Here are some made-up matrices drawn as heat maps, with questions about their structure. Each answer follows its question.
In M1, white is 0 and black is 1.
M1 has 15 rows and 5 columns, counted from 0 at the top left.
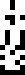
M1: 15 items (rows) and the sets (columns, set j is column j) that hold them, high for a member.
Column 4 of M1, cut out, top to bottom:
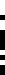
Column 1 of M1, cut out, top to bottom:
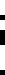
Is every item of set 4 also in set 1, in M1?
no
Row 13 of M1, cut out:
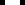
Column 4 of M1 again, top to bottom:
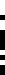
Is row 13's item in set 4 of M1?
yes
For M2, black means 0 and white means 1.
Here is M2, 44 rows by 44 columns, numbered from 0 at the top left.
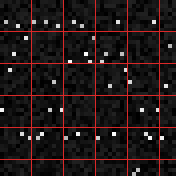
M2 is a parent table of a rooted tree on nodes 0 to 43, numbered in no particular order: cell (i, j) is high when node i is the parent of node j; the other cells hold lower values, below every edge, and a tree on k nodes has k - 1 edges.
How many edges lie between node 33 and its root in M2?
1
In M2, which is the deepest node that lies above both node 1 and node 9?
5
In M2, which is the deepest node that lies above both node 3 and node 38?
5
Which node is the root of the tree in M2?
43
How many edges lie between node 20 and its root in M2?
8
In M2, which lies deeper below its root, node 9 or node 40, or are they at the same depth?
the same depth
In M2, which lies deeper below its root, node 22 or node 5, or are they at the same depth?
node 22
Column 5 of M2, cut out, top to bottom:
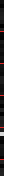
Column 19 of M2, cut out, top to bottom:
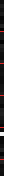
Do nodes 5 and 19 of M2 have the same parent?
yes
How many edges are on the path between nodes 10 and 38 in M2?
3
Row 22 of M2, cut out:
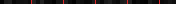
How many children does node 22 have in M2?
0
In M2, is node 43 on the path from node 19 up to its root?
yes
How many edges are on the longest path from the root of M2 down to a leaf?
14
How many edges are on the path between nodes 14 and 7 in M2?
4
